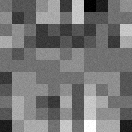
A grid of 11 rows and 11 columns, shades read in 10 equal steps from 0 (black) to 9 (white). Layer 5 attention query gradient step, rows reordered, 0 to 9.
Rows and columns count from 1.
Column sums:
40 49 47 46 43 47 46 50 46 46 44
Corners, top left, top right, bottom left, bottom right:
4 5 1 1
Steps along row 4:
down down down same up down up up down up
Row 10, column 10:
5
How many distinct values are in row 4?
5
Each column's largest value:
6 6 6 6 6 7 7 9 6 6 7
